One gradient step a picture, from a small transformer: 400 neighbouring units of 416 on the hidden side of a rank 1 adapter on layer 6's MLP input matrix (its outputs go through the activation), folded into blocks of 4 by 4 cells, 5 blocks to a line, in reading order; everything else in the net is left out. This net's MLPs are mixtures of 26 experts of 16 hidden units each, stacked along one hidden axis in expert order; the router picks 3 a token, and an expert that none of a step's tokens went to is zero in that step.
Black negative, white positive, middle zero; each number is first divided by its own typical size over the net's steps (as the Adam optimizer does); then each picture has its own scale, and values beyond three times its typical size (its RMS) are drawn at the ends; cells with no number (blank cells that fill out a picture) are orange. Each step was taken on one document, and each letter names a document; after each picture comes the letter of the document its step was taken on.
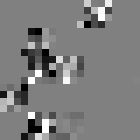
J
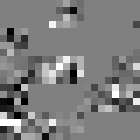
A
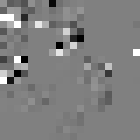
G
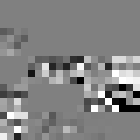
A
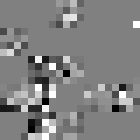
J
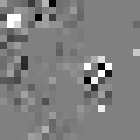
G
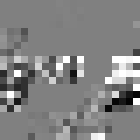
A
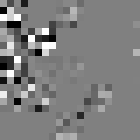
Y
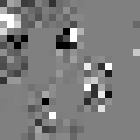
G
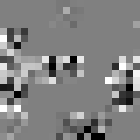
A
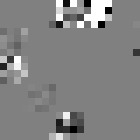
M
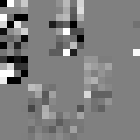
G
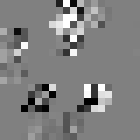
M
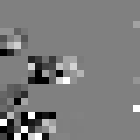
J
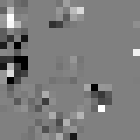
G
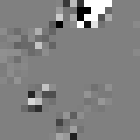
M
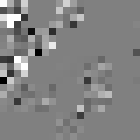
Y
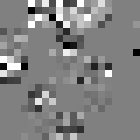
M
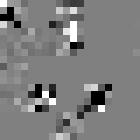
M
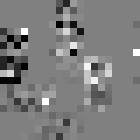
G
